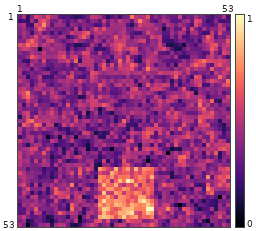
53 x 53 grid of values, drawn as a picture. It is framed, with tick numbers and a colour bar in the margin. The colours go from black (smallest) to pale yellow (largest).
No overall slope runs across the table. In the bottom middle lies a patch that is higher than the rest. On average the colour sits 40% of the way up the scale. The ninth with the highest average is the bottom middle.
